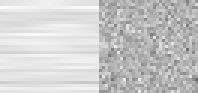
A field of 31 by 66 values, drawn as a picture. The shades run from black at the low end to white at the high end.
It is made of 1 by 2 panels. Panel 1,1: very high, streaked across, faint in contrast. Panel 1,2: high, fine-grained.
